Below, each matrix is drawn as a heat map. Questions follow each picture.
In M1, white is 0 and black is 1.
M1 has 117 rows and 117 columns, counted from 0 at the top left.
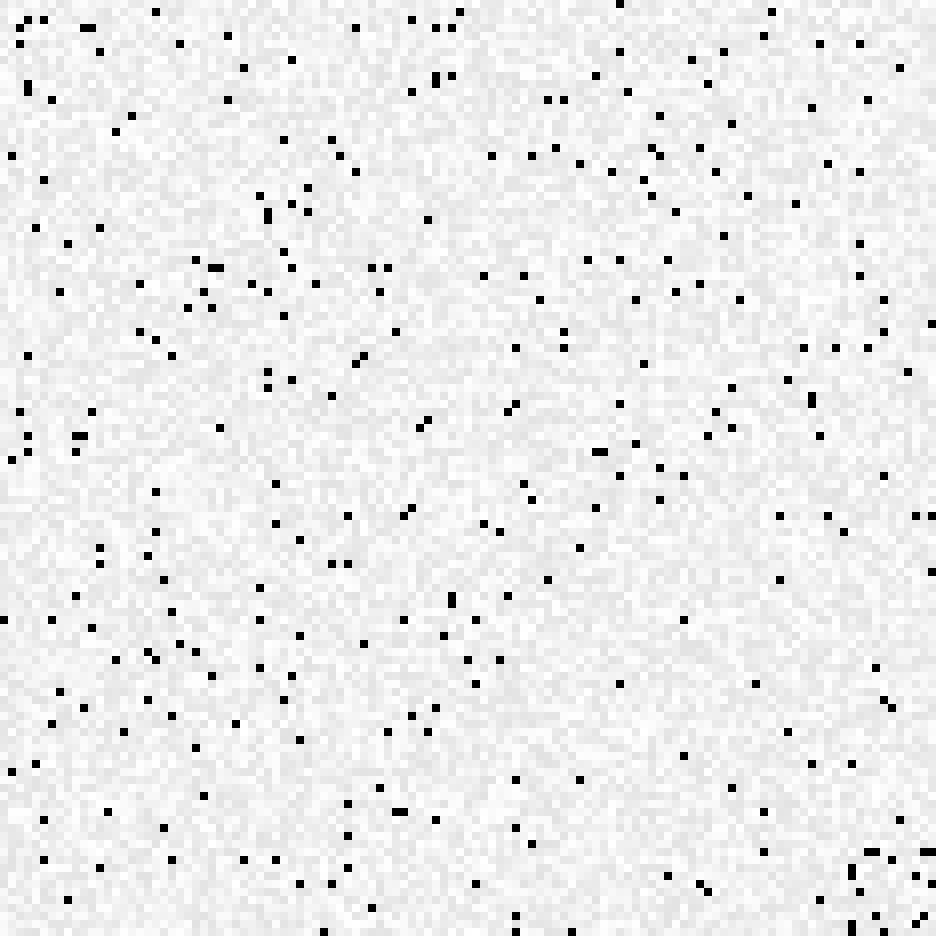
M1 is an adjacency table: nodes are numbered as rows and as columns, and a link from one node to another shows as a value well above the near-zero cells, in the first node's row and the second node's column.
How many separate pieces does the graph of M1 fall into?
4
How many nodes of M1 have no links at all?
0
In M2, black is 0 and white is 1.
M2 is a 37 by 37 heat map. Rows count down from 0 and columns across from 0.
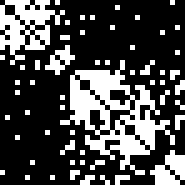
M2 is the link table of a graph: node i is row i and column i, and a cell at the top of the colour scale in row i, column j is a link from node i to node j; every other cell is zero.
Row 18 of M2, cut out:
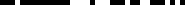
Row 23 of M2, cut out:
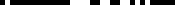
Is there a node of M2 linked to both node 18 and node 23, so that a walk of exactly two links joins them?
yes
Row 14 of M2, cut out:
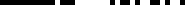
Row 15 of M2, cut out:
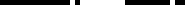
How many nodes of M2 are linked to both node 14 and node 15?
8
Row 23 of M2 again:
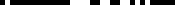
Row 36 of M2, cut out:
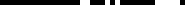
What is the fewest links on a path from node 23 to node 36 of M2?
1
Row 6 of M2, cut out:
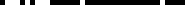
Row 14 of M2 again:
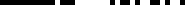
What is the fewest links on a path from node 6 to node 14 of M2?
2
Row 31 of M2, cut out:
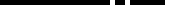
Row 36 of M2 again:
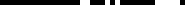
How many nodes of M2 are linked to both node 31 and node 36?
3
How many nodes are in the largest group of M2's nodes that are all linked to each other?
7
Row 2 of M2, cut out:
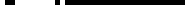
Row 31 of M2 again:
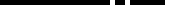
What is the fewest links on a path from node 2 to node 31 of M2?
3
